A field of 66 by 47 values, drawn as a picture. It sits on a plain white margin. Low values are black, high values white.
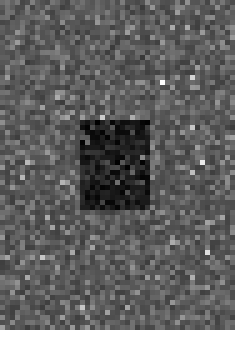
In the centre lies a patch that is lower than the rest. The distribution is heavy-tailed on both sides. No regular stripes run through it. There is no overall slope. The ninth with the lowest average is the centre.
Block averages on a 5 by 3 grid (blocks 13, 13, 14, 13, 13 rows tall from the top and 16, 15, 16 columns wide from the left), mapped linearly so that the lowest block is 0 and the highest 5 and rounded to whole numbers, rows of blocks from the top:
555
545
505
545
555
